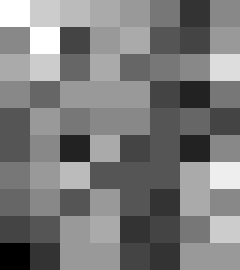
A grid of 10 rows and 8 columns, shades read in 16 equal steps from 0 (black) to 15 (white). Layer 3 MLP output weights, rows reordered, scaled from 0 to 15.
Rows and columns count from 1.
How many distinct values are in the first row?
8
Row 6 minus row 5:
0 -1 -5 2 -4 0 -4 4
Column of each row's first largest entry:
1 2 8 3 2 4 8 7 8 3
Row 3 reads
10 12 6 10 6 7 8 13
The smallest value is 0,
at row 10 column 1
